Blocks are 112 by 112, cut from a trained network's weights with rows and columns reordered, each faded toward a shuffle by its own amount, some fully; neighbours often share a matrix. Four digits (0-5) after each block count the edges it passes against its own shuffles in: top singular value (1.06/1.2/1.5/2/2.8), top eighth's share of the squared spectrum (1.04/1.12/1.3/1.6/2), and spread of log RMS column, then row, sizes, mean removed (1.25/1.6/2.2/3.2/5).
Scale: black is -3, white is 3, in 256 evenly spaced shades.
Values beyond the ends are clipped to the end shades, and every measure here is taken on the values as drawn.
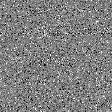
3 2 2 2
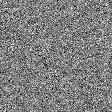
0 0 0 0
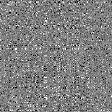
3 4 2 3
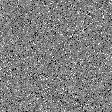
0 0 0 0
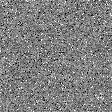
1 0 0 0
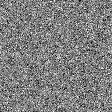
1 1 0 0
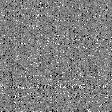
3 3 1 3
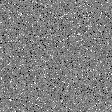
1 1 0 0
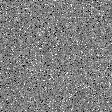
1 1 0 1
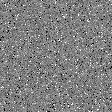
0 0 0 0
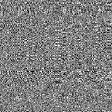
4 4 2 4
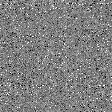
2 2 0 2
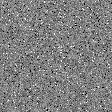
0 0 0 0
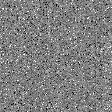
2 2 0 1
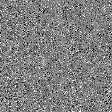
3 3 2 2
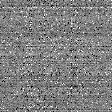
3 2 2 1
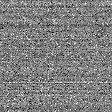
3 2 1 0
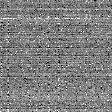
4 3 2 2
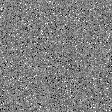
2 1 0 1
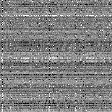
5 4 3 3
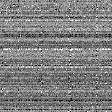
5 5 3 3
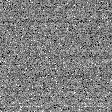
2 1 0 0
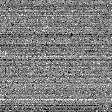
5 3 1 3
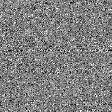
4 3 0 3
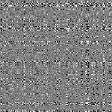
4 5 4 4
